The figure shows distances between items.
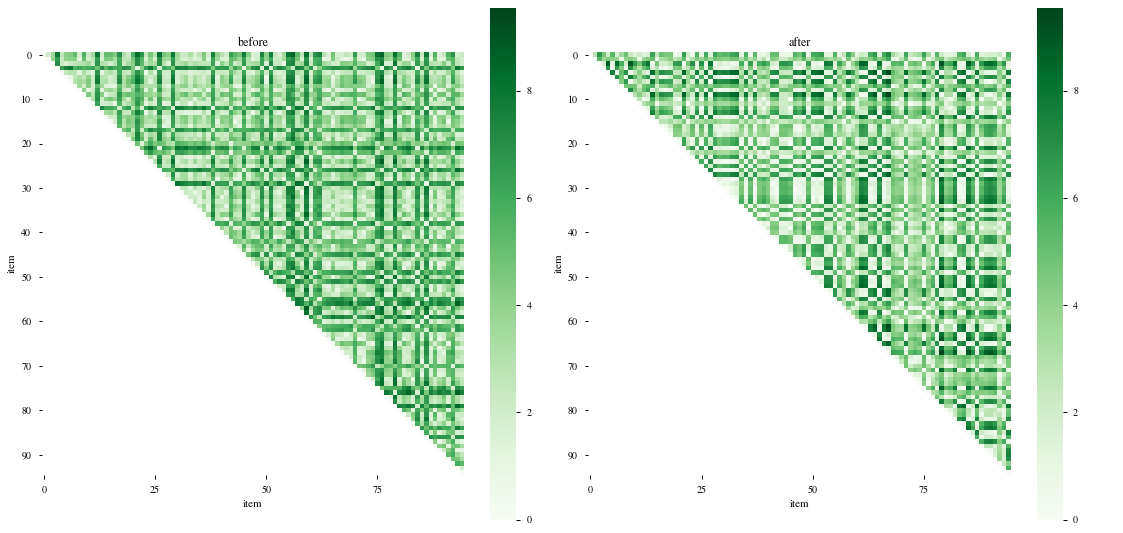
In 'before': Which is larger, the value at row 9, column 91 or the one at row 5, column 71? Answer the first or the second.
the second
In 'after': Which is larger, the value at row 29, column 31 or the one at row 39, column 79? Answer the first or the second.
the second
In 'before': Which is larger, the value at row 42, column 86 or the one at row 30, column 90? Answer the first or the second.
the second
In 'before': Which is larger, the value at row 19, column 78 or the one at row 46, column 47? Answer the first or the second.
the first
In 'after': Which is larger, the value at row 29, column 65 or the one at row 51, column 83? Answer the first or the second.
the first
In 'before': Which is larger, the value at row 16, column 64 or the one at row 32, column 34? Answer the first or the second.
the first
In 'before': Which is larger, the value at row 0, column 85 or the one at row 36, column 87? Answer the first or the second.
the second
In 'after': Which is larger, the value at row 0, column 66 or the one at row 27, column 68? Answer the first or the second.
the first
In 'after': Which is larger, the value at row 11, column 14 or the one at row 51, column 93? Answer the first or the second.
the second
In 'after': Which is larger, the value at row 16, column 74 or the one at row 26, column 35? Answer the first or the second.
the first
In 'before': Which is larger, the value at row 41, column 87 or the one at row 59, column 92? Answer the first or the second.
the second
